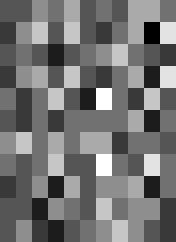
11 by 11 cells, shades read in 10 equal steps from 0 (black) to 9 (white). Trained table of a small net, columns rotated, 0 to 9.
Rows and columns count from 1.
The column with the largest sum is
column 7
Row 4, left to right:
2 5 6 3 7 3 2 4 6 1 8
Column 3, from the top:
5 7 3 6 4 4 4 4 5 1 2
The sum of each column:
34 42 45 40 50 37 58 48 53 39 44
